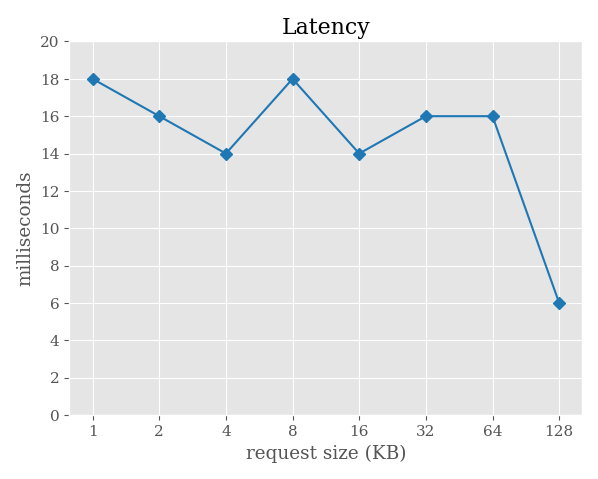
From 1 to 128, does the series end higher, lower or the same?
lower
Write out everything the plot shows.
Title: Latency
x-axis: request size (KB), ticks 1 2 4 8 16 32 64 128
y-axis: milliseconds, ticks 0 2 4 6 8 10 12 14 16 18 20
Values:
18 16 14 18 14 16 16 6
